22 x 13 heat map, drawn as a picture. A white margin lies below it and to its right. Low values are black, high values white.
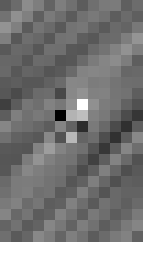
Odd patch: rougher, in the centre. Slope: none. Mirror symmetry: none. Roughest part: centre. Grain: diagonal, up to the right.
